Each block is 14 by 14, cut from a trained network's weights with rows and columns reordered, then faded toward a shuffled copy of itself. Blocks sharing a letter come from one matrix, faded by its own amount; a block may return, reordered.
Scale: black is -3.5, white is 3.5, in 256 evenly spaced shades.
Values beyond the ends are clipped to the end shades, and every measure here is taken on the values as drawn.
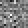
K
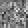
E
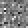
K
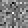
E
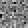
K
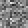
E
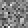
E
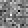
K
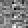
K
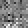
K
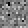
K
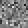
E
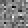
K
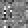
K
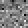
K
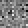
K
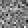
E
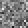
E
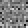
K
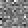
K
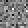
K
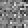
K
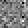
K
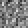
E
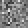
E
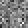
E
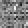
K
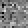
K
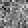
E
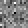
K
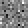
K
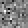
K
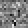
K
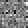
K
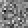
E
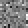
K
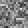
E
